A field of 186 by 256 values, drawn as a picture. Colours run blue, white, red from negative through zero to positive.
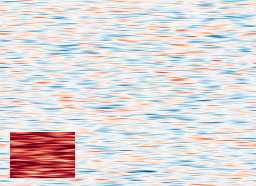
Histogram: skewed, a long tail of high values. Average level on the scale: 50%. Odd patch: higher, in the bottom left. Mirror symmetry: none. Ninth with the highest average: bottom left.
